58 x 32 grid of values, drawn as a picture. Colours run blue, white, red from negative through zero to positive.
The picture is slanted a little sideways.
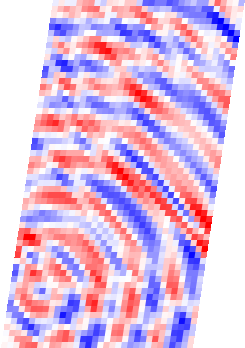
Grain: diagonal, down to the right. Odd rows or columns: none. Rings: centred on the bottom left. Average level on the scale: 50%. Mirror symmetry: none.
